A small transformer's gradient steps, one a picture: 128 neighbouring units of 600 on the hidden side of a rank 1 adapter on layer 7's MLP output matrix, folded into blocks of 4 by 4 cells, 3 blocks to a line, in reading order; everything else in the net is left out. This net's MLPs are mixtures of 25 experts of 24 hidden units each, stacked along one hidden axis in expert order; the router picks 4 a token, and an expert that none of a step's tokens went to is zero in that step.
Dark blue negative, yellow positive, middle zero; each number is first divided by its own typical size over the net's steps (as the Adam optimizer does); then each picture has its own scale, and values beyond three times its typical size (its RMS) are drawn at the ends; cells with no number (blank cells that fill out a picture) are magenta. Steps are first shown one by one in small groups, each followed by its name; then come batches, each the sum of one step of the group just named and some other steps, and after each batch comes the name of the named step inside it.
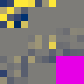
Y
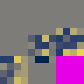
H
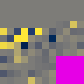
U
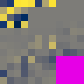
Y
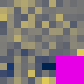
H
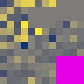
U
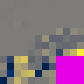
H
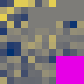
Y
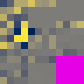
Y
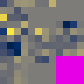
H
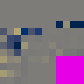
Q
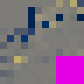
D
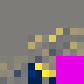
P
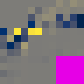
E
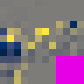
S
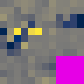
E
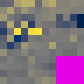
E
